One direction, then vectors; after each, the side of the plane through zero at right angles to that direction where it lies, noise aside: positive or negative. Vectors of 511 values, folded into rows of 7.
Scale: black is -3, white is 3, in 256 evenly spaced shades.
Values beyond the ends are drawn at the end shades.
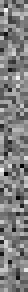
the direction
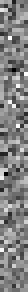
positive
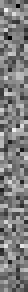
positive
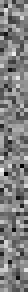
positive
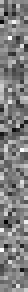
negative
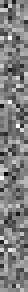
positive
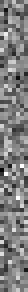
negative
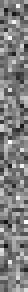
negative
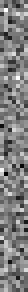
positive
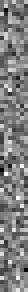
negative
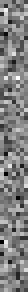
positive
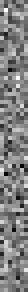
positive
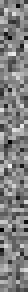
positive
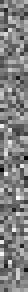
negative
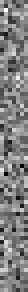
positive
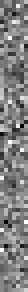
negative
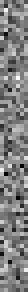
positive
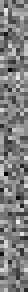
positive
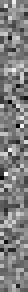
negative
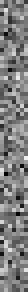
positive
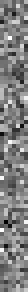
negative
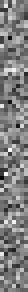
negative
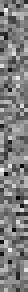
positive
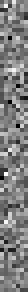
negative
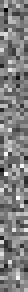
negative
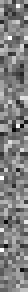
negative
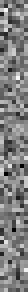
positive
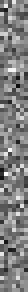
negative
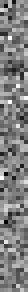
positive
